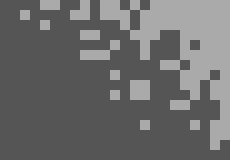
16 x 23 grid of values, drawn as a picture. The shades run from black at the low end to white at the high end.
Roughest part: top middle. Stripes: none. Ninth with the highest average: top right. Mirror symmetry: none. Slope: up to the top right.
